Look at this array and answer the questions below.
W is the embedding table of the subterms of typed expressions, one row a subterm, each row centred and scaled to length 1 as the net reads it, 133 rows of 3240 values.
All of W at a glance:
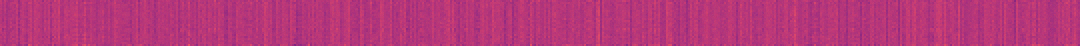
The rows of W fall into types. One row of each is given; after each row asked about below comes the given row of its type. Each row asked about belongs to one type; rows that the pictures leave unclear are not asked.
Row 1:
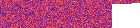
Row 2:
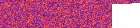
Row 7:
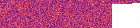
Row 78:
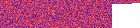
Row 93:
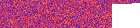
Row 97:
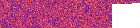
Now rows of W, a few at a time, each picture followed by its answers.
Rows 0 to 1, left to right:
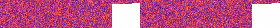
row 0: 7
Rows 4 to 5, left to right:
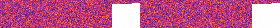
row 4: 1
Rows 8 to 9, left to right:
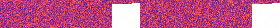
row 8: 93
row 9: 7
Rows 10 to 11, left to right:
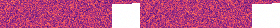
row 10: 78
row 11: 78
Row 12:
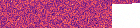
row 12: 93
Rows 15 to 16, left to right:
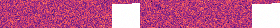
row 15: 93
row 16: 1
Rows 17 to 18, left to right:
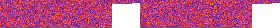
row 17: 93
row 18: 2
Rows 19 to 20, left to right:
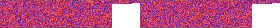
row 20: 93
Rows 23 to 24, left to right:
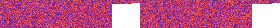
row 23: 78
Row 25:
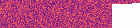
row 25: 7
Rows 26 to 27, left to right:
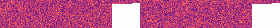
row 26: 7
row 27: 1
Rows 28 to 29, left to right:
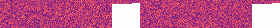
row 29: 78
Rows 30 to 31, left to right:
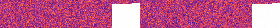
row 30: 2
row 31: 97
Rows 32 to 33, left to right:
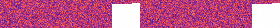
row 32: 78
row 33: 78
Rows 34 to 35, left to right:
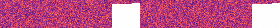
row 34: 1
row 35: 7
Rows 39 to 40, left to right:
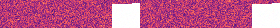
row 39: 93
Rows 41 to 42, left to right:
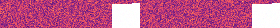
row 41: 7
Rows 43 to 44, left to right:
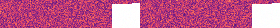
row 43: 2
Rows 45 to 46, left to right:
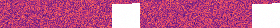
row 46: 2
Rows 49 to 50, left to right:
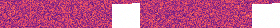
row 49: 2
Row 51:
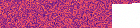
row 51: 2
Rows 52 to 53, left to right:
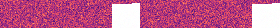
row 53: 93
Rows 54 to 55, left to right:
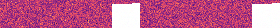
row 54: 97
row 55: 78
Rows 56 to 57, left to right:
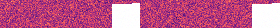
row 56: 78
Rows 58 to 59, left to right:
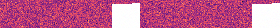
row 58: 97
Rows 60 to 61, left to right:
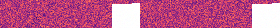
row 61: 2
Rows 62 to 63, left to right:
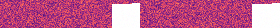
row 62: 2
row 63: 78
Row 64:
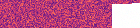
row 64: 2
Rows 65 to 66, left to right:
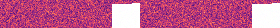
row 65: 78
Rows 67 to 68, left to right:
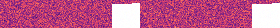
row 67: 78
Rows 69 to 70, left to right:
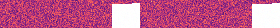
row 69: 7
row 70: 93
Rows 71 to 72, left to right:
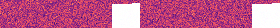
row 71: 2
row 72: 78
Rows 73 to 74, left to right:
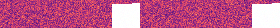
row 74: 1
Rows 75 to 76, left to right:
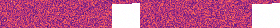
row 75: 93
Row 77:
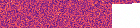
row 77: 7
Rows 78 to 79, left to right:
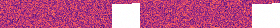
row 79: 93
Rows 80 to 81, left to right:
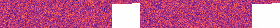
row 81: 78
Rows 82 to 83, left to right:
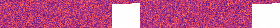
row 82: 2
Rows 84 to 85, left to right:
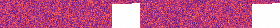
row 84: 7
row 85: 97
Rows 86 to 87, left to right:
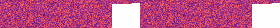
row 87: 2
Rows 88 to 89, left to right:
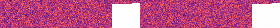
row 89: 2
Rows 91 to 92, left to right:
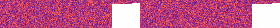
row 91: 7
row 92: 78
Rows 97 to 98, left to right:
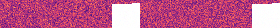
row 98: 2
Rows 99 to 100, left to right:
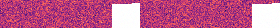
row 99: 1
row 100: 93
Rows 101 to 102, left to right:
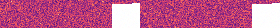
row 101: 7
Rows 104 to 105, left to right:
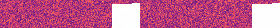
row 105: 97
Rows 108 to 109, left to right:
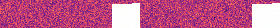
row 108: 7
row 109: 97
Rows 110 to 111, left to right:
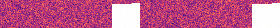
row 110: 1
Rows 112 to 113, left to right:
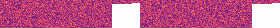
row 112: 78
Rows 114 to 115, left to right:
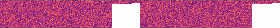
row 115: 7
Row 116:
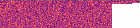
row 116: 7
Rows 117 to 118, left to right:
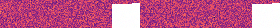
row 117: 2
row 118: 78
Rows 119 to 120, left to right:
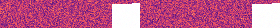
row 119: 7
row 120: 78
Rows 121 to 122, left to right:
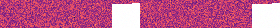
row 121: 78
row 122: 2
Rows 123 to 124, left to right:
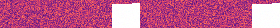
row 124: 93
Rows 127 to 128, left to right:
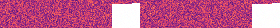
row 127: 7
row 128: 2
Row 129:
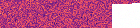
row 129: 2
